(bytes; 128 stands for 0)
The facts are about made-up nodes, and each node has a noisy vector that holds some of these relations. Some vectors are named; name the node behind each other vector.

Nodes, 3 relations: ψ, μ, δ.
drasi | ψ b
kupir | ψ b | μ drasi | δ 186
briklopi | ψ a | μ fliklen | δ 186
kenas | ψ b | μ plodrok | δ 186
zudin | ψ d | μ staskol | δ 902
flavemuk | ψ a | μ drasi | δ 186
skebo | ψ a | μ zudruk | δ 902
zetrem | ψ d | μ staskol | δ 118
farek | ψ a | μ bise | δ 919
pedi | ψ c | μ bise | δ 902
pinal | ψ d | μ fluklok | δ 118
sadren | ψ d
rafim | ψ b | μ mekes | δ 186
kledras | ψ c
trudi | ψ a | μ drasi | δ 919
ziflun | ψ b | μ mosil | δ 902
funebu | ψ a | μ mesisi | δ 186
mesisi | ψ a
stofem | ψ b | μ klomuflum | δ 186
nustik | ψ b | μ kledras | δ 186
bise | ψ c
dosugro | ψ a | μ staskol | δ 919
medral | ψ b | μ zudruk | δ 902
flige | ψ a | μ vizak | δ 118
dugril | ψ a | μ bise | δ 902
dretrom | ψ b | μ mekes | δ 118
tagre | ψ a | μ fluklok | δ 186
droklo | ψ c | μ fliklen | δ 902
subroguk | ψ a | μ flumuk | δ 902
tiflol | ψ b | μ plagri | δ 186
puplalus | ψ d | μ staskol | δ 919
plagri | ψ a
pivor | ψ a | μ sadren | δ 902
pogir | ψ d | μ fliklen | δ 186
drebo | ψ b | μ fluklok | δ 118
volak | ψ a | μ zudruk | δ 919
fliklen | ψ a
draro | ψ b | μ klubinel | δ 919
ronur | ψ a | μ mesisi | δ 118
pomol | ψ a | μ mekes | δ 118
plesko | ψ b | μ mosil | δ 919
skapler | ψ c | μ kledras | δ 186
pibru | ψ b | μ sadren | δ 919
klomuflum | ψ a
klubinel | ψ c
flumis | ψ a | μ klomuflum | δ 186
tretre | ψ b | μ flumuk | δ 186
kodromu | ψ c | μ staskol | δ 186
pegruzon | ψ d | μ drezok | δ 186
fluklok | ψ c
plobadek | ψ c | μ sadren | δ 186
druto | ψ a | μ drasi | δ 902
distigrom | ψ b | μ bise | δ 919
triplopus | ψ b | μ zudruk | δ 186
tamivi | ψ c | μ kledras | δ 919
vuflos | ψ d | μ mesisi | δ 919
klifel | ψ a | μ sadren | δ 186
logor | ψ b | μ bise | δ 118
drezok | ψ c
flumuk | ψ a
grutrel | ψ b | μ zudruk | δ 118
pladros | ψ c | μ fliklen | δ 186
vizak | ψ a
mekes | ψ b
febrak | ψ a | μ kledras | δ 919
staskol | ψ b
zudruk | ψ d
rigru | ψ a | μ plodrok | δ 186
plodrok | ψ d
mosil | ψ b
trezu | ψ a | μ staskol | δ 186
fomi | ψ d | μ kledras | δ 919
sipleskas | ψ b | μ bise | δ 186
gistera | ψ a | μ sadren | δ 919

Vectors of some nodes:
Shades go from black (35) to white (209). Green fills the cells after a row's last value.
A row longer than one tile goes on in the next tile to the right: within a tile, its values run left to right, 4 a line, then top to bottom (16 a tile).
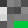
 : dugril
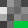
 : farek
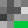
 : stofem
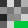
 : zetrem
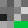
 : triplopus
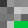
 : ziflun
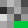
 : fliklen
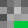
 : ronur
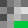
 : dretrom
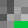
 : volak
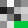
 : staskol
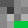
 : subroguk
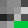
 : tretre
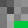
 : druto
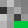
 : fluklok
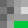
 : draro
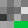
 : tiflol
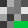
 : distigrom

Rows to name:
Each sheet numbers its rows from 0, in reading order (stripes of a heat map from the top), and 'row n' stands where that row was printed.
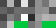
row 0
puplalus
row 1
fomi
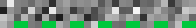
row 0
plodrok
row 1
sipleskas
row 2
pegruzon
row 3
trezu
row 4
logor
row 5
tamivi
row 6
medral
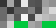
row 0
zudin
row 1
grutrel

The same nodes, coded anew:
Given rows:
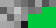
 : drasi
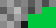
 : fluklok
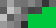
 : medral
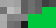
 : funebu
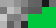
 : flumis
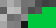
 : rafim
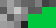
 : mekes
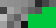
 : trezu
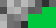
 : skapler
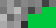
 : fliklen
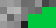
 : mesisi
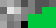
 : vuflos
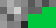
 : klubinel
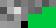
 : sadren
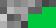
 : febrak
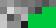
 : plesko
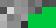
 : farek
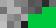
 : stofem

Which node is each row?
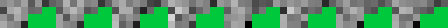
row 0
bise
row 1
kledras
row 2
pladros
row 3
druto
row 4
pinal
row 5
dugril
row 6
staskol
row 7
klifel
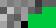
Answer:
dosugro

